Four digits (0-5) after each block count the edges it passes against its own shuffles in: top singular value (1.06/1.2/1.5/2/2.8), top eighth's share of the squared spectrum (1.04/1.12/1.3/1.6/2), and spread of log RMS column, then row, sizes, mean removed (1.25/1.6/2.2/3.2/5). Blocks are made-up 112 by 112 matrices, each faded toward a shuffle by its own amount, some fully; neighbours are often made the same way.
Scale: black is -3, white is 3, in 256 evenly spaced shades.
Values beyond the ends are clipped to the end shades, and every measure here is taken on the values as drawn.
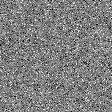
2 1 0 0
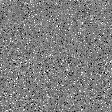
2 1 0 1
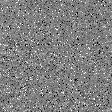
2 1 0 1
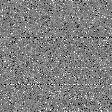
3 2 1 2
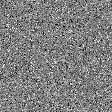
0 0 1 0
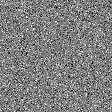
0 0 0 0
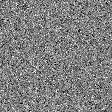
0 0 0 0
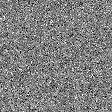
0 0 0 0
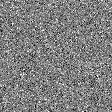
0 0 0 0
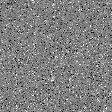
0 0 1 0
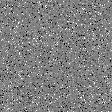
3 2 0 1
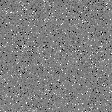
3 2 0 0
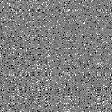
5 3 2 2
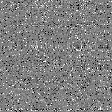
4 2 1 2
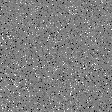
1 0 0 0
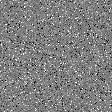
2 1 0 0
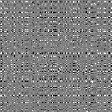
5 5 4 4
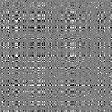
5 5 4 4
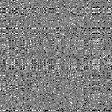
5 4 2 3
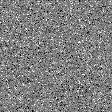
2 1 1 0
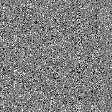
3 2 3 0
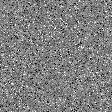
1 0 0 0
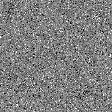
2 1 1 0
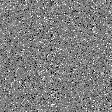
1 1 1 0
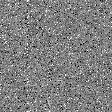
2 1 1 0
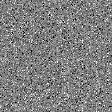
2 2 2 0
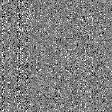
3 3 3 0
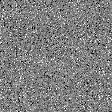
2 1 1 0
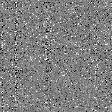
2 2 2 2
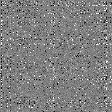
2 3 3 3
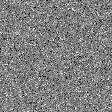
0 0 0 0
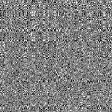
5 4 3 3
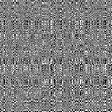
5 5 4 4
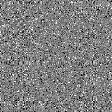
4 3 2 2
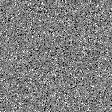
3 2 0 0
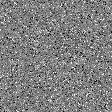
2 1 0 0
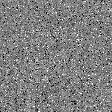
3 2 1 0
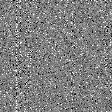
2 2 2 1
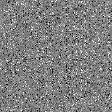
1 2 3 1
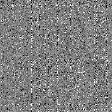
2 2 3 2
